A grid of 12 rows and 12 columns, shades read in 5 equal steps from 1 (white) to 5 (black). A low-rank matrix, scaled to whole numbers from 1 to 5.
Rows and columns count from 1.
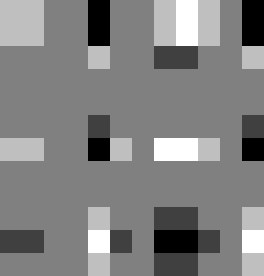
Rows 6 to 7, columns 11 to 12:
3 4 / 3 5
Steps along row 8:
same same same same same same same same same same same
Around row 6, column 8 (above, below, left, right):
3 1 3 3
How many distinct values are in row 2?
4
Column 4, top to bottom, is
3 3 3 3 3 3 3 3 3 3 3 3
